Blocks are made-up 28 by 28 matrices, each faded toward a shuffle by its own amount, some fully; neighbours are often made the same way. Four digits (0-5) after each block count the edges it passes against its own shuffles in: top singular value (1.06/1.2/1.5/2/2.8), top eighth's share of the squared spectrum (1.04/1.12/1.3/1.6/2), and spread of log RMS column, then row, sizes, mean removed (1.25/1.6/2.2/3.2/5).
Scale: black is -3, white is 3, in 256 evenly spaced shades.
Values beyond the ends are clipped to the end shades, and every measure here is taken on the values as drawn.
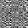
3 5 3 2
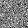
1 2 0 0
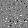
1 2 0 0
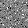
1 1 0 0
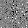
1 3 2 1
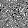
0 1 0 1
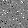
0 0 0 0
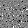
1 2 0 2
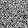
0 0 0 0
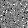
0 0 0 0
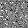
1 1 1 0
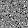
0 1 0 0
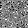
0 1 0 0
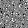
0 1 0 0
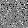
1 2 0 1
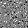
0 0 0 0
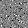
0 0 0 0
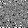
2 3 0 2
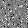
1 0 0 0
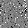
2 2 1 0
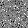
2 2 1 0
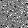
1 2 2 0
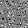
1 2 0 0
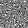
1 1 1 0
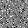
2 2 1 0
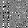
3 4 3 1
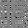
3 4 2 2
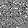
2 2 0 1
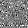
2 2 0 2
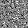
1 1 0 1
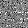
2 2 0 1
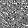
1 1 0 1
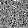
1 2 1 0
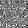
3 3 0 2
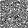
1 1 0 0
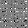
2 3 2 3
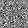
2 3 0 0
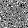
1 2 0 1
